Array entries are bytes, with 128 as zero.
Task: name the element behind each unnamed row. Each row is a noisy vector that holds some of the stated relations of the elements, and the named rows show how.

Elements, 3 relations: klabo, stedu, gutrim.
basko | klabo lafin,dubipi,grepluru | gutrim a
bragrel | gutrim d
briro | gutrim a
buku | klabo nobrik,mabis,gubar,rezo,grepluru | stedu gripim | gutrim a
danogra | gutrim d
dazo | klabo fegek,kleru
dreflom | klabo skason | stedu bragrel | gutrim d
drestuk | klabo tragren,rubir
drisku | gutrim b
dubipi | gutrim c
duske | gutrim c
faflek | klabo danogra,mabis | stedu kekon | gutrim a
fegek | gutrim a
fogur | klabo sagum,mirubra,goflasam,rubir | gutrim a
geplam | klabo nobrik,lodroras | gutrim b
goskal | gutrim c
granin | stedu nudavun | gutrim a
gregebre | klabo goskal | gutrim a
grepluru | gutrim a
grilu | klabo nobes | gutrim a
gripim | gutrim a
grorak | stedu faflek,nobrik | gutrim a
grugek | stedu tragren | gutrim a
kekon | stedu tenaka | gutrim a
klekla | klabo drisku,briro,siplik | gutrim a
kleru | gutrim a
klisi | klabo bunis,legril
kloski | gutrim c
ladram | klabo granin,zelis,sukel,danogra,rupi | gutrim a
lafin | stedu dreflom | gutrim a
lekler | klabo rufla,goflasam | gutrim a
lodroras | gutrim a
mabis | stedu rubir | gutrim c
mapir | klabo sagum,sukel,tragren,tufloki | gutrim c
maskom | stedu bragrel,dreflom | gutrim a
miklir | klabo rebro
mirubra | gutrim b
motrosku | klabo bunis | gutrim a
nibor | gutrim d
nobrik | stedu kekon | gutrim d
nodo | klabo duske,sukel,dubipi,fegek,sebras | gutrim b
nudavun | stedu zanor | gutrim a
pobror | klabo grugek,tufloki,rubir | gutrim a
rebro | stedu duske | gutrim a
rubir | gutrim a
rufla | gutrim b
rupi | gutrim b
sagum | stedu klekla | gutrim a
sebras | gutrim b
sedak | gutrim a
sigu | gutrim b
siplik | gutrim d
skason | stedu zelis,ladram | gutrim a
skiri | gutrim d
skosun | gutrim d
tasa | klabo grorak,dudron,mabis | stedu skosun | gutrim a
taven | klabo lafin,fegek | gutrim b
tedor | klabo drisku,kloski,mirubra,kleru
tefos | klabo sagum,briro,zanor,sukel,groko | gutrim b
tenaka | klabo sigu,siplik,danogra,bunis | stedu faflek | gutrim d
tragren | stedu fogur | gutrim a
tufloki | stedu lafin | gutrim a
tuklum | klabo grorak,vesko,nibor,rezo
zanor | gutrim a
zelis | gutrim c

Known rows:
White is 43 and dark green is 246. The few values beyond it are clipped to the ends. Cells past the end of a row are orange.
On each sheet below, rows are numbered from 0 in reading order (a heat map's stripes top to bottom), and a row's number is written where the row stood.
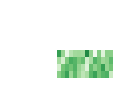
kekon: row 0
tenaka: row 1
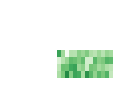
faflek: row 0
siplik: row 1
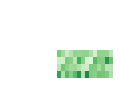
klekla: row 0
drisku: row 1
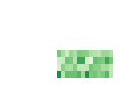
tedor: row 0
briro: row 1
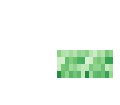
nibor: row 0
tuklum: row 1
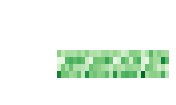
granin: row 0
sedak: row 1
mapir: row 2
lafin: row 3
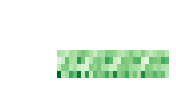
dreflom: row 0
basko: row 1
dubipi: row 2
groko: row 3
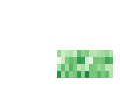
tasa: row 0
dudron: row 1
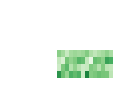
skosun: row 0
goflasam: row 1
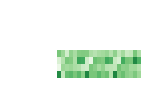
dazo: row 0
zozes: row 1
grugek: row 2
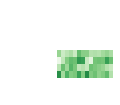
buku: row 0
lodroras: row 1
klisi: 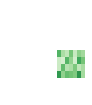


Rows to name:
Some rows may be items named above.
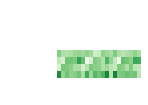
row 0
kleru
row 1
ladram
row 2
goflasam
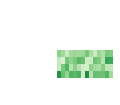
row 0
skosun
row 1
tedor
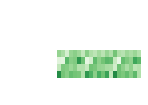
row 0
rupi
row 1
danogra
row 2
legril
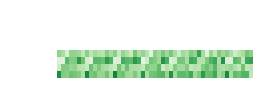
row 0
sebras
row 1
rebro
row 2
skason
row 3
geplam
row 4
miklir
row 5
nobrik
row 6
drestuk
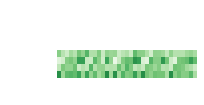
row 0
tuklum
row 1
motrosku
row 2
buku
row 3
sigu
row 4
grepluru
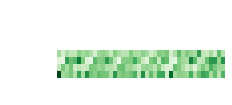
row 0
maskom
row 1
rupi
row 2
gripim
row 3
fogur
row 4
lafin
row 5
grorak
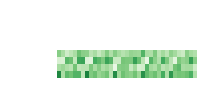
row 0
drestuk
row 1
sagum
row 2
fegek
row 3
bunis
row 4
zanor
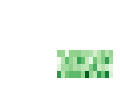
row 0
nodo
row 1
bragrel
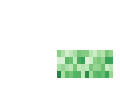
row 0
drestuk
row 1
tuklum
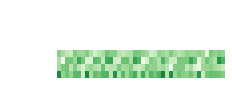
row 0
rubir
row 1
drestuk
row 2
lekler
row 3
ladram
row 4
fegek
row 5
taven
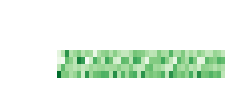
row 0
tufloki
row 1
tefos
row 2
pobror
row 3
gripim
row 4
bunis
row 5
sukel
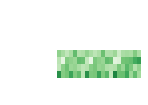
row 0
duske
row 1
zelis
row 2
mabis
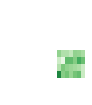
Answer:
tragren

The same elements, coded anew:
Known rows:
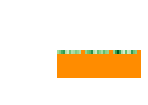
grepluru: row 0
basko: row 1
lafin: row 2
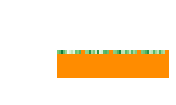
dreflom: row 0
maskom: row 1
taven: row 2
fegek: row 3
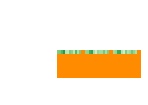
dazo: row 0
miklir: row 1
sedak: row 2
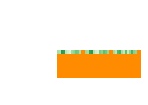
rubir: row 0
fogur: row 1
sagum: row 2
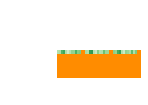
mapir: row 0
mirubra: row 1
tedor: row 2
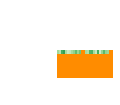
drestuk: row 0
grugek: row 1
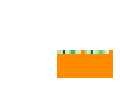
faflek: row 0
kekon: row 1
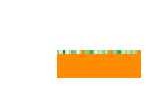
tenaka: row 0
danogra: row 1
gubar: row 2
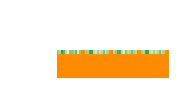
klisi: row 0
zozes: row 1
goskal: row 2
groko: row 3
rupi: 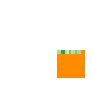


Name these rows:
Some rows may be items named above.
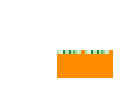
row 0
grorak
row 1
grorak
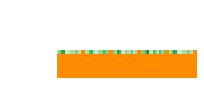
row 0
duske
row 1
mapir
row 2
legril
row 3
taven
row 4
zelis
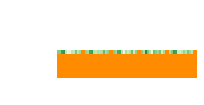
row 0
skosun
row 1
sukel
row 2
siplik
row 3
bunis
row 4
duske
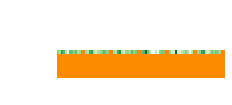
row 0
motrosku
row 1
pobror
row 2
tefos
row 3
bragrel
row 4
nobrik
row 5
ladram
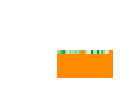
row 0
tuklum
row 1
grorak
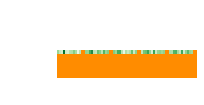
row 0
nobrik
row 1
nodo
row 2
siplik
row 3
mabis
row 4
grugek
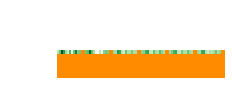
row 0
tufloki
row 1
bragrel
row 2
sigu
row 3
kleru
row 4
dubipi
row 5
goflasam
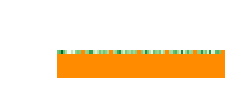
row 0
bragrel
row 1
klekla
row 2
geplam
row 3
bunis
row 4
skason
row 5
maskom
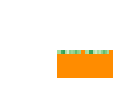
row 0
lekler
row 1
tragren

